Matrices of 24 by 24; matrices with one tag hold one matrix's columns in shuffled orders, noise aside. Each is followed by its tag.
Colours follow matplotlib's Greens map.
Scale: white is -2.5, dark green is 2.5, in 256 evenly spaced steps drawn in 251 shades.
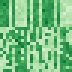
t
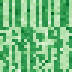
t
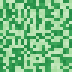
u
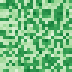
u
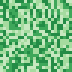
u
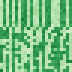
t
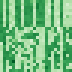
t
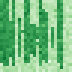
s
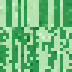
t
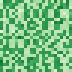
u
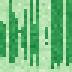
s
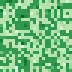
u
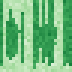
s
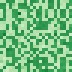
u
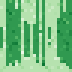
s
